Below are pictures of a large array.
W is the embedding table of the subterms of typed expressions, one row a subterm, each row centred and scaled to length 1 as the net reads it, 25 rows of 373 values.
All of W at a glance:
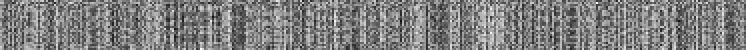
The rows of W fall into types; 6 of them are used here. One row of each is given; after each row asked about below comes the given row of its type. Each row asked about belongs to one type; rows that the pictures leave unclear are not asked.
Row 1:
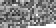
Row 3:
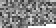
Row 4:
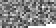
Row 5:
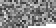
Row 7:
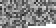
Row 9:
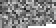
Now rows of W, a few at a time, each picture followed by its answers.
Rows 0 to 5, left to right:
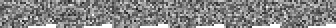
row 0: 5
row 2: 9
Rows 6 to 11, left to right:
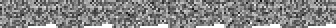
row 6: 7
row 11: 7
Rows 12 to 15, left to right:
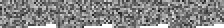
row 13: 9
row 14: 3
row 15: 5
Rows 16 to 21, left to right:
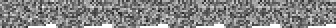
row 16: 4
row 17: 7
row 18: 3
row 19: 7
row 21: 3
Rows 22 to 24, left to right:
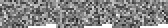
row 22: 5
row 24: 5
